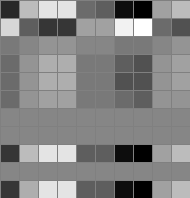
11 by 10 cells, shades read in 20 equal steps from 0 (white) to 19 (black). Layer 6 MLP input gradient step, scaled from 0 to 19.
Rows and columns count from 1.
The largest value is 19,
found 3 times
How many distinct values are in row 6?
5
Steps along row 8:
same same same same same same same same same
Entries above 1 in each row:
10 8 10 10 10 10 10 10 10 10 10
